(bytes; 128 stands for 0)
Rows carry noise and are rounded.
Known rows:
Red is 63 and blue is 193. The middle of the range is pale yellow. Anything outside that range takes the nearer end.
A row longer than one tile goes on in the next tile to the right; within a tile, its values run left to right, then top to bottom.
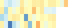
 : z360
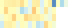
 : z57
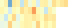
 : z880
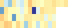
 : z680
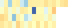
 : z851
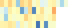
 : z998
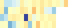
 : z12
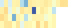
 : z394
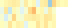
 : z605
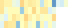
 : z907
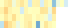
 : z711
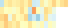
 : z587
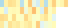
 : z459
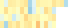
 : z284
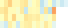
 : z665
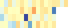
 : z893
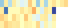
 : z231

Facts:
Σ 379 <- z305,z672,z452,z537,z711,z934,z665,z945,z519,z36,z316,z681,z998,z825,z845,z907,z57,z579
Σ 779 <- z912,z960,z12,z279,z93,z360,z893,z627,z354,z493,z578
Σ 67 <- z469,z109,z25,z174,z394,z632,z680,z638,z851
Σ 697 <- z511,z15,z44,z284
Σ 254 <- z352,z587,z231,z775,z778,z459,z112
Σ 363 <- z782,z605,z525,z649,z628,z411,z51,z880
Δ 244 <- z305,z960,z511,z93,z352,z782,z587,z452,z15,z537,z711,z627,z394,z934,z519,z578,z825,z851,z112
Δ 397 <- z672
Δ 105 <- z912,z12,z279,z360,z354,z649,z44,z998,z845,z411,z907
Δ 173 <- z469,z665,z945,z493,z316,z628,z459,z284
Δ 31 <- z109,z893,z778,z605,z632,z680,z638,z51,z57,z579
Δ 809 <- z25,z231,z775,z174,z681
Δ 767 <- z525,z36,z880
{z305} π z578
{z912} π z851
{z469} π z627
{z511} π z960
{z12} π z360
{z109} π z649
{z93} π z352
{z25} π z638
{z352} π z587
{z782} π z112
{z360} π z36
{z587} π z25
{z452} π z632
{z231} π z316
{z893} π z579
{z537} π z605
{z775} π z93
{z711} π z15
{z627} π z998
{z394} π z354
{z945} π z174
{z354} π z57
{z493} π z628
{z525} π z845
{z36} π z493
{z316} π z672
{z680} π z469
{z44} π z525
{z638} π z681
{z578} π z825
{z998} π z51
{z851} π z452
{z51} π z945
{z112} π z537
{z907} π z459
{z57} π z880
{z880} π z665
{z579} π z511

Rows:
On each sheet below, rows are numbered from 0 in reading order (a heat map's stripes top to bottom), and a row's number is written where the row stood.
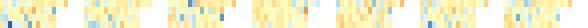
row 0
z354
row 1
z493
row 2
z632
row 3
z316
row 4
z778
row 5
z279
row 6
z109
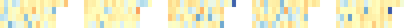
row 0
z912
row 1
z845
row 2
z681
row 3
z93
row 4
z44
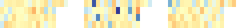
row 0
z782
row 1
z174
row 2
z112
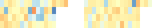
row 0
z775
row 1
z628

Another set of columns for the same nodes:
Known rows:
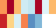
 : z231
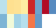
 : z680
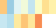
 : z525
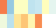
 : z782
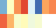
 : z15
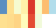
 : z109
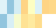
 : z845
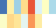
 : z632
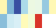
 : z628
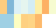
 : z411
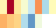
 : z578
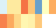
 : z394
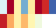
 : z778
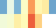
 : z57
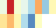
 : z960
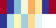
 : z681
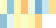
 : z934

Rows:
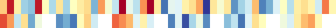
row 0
z459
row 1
z998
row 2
z893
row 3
z469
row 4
z945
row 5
z907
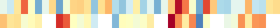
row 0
z851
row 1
z284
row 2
z665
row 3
z112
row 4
z36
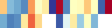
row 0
z51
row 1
z25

